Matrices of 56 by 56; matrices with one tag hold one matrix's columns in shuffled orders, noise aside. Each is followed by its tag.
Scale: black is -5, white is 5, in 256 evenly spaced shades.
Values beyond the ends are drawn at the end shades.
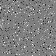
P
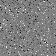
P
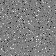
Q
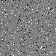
P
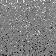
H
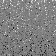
H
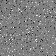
Q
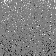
H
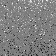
H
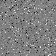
P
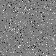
P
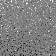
H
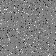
P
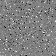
Q
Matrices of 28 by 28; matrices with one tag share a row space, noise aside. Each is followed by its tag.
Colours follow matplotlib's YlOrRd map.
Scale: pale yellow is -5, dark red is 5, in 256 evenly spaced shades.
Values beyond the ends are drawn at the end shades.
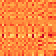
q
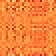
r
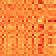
q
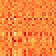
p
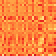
q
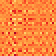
p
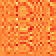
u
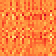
r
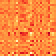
u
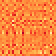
r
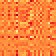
u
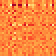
p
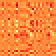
u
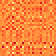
r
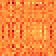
r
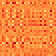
r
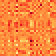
u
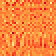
r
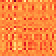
p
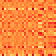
q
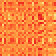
q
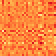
q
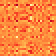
u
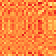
q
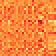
q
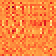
r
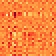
p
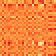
q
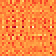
r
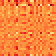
u
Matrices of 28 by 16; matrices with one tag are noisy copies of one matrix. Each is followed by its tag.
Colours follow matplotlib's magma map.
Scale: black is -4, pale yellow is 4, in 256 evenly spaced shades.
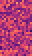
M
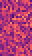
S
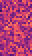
S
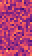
M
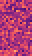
M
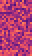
M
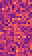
S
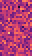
S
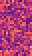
M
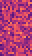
S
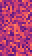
S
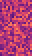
S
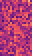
S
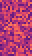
S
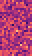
M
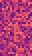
S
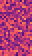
M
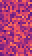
S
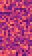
M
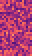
M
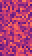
S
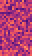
M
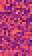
M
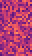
S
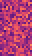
S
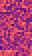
M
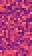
M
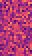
S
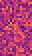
S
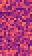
M
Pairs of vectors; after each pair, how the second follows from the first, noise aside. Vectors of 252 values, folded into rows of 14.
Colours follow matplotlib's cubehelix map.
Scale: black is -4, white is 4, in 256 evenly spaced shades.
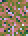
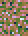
shuffled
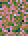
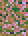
shuffled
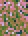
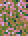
copied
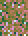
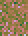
shrunk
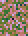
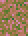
shrunk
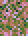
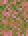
shrunk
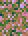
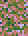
shuffled
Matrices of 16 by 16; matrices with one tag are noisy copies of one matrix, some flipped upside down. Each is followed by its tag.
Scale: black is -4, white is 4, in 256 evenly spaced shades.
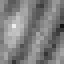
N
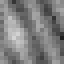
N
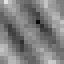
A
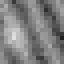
N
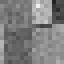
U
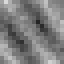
A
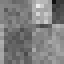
U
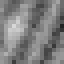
N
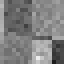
U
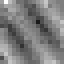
A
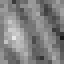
N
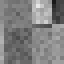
U
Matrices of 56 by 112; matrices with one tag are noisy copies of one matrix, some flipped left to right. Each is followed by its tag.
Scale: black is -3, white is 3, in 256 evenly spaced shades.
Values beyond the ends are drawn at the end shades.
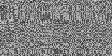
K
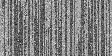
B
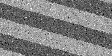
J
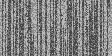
B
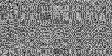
K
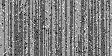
B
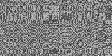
K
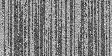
B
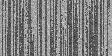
B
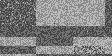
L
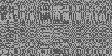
K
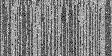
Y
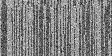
Y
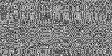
K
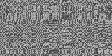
K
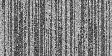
B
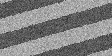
J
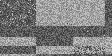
L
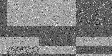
L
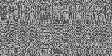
K
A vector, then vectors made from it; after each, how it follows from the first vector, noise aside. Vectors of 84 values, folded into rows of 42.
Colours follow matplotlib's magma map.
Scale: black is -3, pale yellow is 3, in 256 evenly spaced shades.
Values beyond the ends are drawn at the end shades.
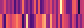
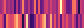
copied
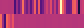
partly zeroed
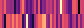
copied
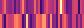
copied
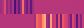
partly zeroed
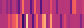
partly zeroed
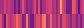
shrunk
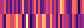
copied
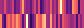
copied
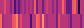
partly zeroed
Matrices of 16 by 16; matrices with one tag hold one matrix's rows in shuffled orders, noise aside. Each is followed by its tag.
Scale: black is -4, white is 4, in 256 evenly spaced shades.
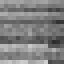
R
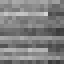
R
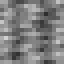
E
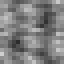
E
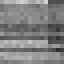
R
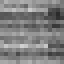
R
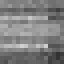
R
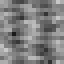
E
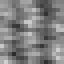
E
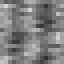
E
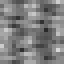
E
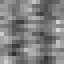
E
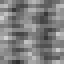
E
